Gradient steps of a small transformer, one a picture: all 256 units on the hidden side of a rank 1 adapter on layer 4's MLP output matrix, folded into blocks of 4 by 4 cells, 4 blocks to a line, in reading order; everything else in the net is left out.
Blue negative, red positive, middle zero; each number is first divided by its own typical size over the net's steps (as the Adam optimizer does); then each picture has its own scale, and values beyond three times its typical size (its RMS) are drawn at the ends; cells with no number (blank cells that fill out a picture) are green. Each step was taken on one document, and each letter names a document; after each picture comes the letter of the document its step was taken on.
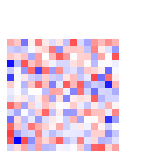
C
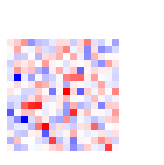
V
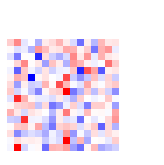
V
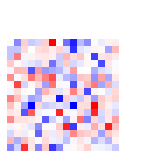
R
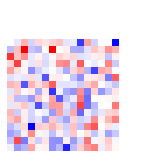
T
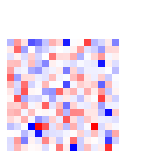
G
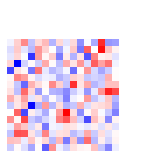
V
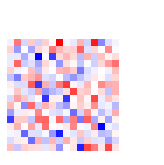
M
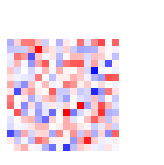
M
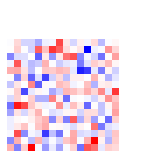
M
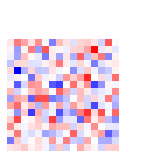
R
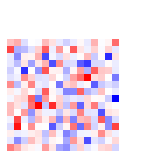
R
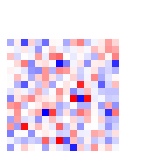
C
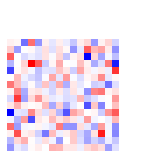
V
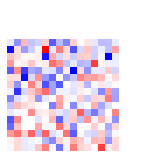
R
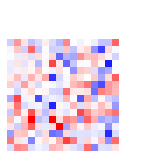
C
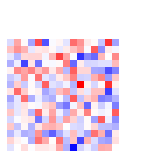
C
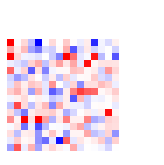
G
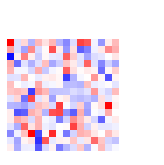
T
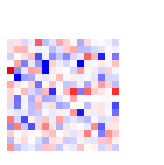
V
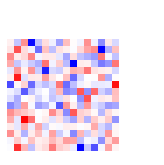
M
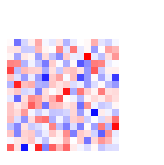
R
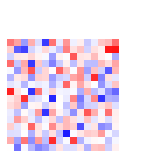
C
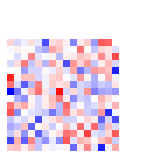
T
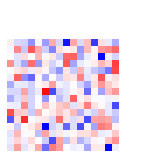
C
